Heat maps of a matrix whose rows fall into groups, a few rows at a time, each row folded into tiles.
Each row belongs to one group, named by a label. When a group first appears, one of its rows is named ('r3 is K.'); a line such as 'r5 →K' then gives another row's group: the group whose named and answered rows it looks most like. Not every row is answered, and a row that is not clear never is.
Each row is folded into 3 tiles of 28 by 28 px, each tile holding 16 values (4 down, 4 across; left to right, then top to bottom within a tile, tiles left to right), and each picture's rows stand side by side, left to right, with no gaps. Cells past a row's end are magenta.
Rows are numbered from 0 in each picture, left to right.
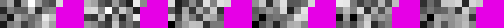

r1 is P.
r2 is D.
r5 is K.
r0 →K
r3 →K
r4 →P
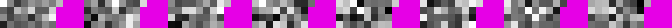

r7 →P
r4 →P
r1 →K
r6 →P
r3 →P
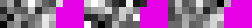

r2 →K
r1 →P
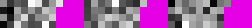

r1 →K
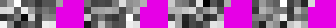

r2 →P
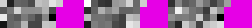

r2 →K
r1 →D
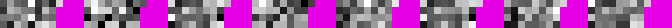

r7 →D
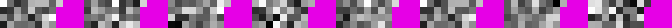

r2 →D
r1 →K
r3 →P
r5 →D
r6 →K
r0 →D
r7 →P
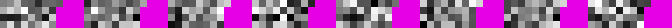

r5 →D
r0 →P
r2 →D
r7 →P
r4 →P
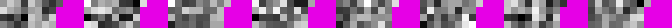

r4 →K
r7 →K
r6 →P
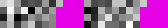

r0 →P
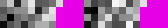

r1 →D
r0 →K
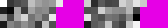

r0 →D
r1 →D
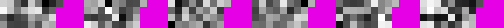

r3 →K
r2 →D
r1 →P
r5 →P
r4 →D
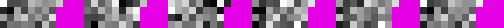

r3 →D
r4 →D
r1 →K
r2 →P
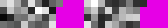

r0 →P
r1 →P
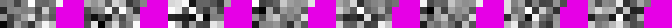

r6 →P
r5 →D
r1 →P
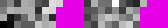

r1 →K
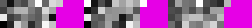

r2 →K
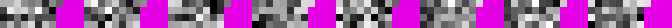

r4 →P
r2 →P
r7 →D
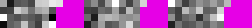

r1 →K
